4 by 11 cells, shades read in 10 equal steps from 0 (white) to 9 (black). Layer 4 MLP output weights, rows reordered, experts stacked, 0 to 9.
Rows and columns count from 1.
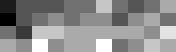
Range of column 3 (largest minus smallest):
6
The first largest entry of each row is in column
1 1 2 8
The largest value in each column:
9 7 6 6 5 5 4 6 6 5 5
